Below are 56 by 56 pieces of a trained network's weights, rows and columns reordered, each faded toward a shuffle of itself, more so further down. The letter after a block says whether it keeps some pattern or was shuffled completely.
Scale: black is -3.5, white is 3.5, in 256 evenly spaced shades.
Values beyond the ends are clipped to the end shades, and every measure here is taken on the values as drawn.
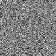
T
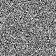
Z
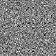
T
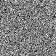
Z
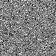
Z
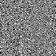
T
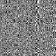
T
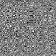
T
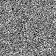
Z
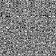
T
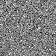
Z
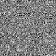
T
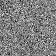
Z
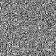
T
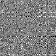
T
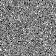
Z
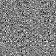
T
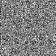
T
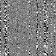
T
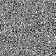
T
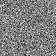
Z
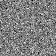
Z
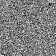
Z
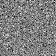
Z
